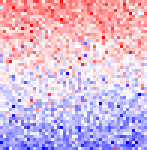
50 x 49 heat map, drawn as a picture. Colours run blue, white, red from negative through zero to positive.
Grain: fine. Stripes: none. Slope: up to the top. Average level on the scale: 50%.
